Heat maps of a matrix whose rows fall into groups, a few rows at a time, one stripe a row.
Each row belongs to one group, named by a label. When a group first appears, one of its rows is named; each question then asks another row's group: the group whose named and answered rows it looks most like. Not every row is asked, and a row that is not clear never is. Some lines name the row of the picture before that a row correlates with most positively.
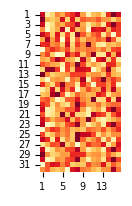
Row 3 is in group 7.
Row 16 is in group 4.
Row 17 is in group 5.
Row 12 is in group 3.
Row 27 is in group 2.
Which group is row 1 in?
7
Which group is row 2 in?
2
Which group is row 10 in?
5
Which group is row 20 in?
7
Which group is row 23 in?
7
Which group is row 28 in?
7
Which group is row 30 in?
7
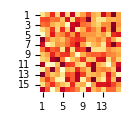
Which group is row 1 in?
4
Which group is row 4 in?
4
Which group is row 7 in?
7
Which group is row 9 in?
4
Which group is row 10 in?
5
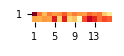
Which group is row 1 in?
2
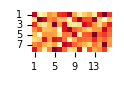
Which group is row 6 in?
4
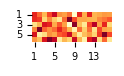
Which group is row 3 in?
5
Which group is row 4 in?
3
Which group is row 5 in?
7
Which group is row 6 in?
5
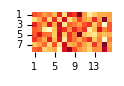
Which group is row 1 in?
3
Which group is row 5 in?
3
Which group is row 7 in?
4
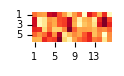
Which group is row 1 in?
5
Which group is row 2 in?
7
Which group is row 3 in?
7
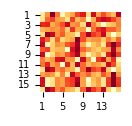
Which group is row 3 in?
3
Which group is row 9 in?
7
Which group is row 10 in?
5
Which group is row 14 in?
7
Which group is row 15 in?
7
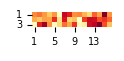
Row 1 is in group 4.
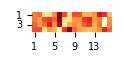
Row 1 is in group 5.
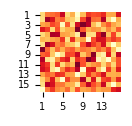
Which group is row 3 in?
3
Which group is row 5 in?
5
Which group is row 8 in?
2
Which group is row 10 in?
3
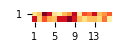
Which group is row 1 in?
5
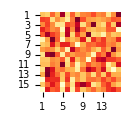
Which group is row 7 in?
4
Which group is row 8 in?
4
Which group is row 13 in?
3
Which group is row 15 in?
3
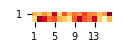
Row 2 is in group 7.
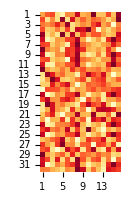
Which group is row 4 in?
3
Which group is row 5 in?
2
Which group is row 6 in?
7
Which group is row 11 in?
7
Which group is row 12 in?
2
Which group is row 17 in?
7
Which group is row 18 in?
3
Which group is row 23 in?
7
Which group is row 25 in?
7
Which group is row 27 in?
5
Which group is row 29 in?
2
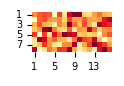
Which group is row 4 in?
5
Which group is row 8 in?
7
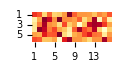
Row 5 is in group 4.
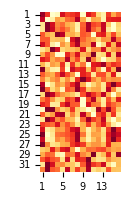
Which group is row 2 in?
7
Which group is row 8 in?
5
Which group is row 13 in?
5
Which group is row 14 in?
3
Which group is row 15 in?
7
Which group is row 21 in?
5
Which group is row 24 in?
7
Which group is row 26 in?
7
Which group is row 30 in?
3
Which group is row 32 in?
3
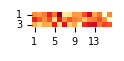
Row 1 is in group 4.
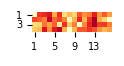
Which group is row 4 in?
4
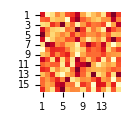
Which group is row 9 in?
4
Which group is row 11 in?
3
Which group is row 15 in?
5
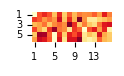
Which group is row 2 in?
3
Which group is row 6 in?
3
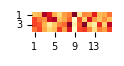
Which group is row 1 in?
5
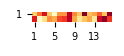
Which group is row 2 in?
7
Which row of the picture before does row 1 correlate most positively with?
3
